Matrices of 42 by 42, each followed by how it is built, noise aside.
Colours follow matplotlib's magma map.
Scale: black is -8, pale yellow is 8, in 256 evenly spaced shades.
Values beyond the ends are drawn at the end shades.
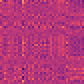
low rank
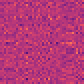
low rank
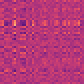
low rank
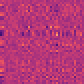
low rank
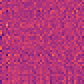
low rank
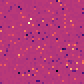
sparse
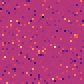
sparse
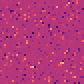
sparse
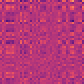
low rank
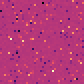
sparse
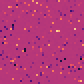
sparse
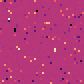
sparse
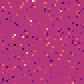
sparse
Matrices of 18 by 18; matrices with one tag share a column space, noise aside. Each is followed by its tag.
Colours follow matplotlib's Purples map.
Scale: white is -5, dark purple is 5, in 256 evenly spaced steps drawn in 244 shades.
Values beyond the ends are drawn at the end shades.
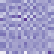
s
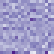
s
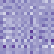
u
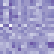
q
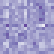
q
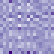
s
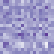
q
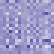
u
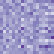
u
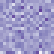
s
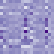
u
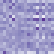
s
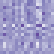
q
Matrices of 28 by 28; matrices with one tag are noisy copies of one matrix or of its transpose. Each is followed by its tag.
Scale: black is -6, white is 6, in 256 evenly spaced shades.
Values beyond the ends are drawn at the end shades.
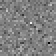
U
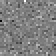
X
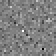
U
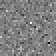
U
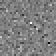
U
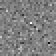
U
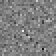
U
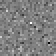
U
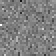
X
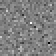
U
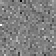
X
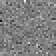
X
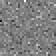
X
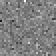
X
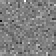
X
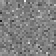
X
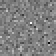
U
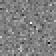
U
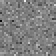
X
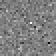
U
